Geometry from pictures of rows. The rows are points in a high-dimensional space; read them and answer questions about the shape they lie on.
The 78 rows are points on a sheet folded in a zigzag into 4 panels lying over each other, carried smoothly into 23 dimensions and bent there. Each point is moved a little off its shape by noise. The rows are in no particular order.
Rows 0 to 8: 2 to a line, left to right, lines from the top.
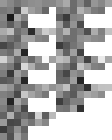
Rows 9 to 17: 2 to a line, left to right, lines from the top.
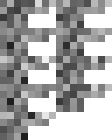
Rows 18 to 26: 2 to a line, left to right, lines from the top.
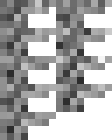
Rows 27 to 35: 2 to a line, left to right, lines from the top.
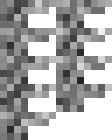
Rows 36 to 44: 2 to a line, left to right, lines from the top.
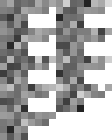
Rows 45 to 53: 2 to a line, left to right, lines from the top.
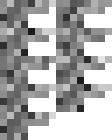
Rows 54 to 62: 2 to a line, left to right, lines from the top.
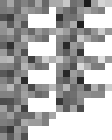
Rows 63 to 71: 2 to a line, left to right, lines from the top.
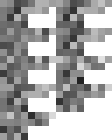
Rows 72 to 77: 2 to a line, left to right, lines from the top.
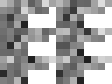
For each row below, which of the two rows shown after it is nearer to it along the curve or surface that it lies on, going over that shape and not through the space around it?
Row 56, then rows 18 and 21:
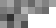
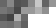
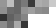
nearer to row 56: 18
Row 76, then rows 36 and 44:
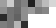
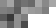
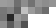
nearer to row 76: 36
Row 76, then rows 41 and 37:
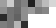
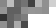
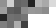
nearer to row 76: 41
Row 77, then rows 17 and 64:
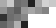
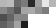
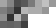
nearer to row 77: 17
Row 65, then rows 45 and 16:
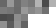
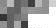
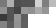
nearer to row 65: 45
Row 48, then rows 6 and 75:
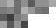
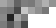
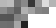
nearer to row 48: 6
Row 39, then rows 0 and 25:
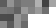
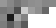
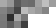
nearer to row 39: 0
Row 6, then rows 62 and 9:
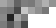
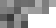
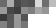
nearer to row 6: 62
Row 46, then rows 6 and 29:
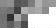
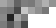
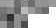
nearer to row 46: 6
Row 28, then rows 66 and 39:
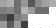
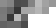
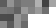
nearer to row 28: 39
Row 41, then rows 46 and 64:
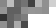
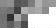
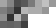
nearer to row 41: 46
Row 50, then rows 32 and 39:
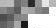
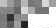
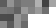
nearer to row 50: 32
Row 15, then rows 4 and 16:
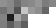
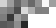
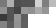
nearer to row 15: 4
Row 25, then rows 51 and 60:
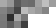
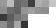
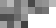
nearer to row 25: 51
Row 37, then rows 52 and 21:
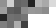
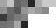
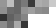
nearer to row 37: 52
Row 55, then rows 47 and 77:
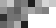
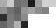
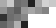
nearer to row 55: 77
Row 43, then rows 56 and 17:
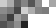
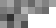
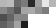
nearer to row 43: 17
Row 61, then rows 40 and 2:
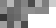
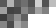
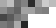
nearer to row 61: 40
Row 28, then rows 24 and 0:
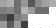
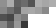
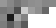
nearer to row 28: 0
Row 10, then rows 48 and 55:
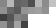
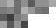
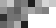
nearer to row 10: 55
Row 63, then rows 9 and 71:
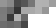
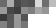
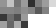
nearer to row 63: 9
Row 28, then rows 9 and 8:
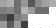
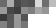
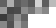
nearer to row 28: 8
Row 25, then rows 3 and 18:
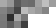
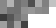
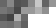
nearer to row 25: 18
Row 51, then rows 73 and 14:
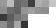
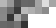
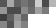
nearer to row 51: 14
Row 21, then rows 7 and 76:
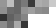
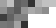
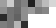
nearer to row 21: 76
